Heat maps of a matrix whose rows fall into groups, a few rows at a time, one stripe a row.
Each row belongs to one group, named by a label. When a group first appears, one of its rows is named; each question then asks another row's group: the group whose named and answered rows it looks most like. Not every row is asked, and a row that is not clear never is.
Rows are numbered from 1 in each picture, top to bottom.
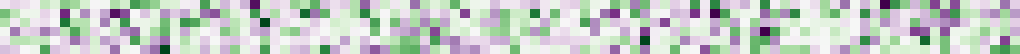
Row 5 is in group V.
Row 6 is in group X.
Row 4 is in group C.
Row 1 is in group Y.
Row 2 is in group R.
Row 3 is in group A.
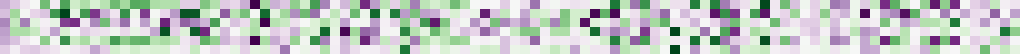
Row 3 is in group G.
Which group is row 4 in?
X
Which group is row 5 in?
Y
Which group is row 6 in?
X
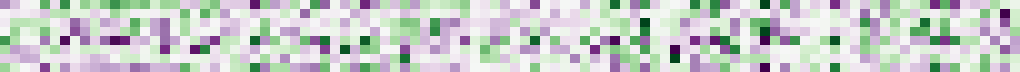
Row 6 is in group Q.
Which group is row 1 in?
Y
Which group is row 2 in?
Y
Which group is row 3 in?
V
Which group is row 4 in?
V
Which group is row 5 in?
R
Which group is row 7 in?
X
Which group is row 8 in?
R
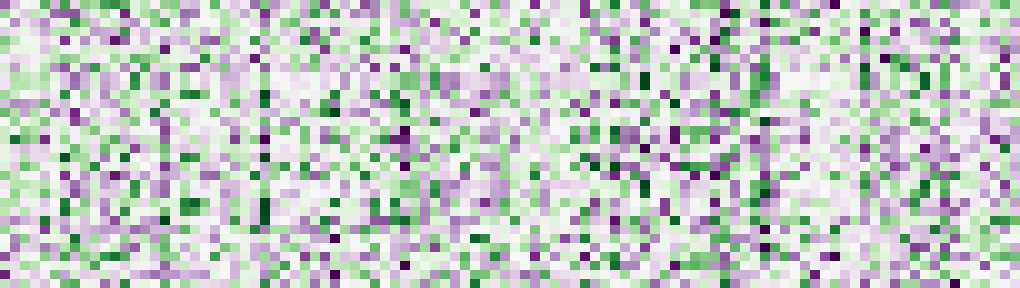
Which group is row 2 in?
G
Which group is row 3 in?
C
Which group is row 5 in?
R
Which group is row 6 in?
Q
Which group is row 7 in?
Y
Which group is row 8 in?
G
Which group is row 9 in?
V
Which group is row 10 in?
V
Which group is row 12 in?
X
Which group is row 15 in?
Q
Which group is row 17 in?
C
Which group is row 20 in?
R
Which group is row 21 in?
V
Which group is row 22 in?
V
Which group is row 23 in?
A
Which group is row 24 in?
A
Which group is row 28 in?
C
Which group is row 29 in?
Y
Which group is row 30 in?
Q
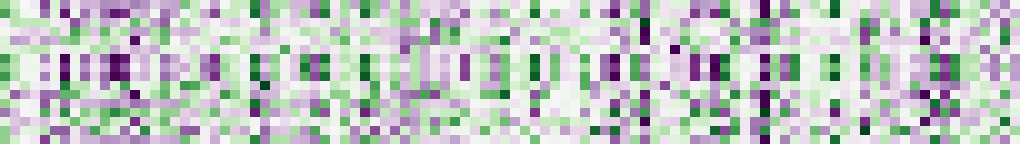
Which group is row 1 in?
R
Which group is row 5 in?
C
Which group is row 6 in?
Q
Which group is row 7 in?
R
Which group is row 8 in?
R
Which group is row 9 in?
R
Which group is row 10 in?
A
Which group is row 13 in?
Y
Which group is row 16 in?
R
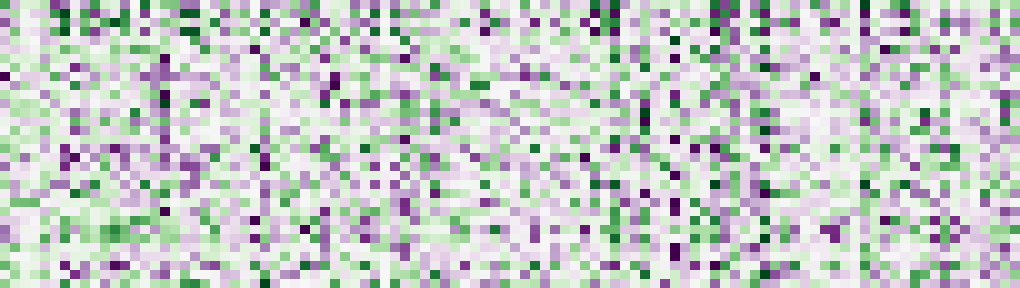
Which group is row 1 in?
G
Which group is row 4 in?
A
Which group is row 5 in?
X
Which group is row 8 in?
V
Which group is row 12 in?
X
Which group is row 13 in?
V
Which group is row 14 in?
C
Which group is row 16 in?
Q
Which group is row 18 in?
G
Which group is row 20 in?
Q
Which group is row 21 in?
G
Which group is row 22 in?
C
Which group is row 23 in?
Q
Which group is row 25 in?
Y
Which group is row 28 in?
Q
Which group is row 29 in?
Q
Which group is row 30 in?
R
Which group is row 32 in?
A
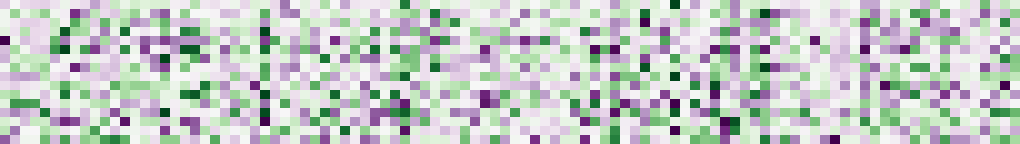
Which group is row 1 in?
X
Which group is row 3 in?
C
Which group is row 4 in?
A
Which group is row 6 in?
A
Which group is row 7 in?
X
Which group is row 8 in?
V
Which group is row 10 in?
Y
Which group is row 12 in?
Q
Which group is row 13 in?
X
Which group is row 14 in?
G
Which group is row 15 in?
Q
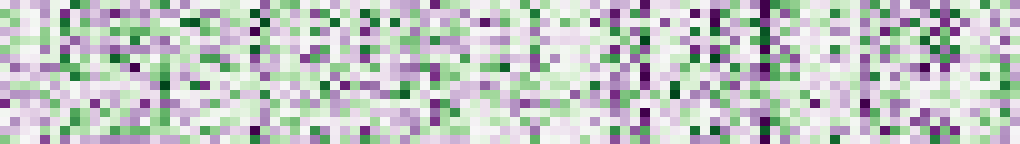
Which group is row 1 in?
C
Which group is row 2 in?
R
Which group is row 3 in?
A
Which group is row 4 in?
Y
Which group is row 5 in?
V
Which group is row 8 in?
C
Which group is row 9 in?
C
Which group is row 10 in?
X
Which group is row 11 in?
X
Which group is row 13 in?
C
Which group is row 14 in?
C
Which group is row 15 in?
Y
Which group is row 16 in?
R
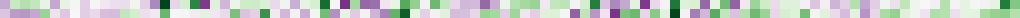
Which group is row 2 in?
X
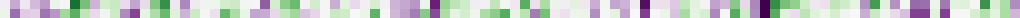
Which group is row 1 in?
C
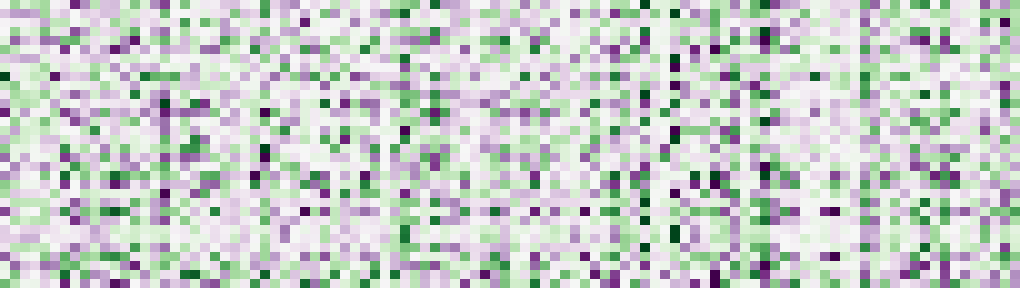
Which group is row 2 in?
X
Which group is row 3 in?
Y
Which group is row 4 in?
V
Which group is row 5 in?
C
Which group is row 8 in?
Q
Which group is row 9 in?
G
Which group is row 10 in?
Q
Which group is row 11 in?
V
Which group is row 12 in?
X
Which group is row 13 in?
G
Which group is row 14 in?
V
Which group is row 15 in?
Q
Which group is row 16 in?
X
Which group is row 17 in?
A
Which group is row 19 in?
C
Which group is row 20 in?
Y
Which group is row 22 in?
Q
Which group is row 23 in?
V
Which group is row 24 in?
Y
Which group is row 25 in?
V
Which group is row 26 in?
X
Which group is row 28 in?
V
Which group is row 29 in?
Y
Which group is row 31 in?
A
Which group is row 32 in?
R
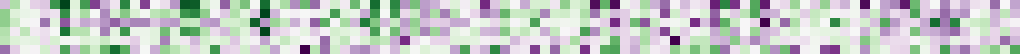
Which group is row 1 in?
A
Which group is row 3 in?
R
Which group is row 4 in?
A
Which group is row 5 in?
Q
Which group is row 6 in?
Y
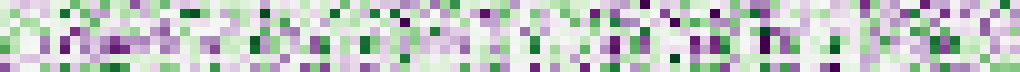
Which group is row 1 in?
C
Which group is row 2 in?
A
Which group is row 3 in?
Q
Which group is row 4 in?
V
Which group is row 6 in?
R
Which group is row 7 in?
X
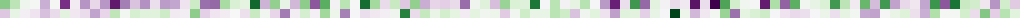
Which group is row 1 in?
R
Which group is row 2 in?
X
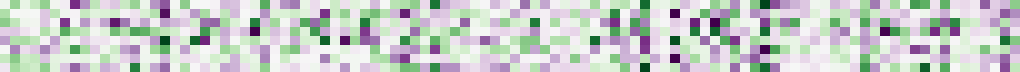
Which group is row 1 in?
V
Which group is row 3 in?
R
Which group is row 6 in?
C
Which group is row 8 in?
V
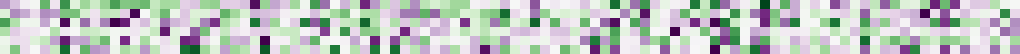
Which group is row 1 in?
Y
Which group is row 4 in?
Q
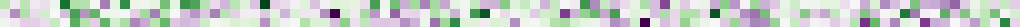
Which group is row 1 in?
A
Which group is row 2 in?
G
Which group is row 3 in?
C
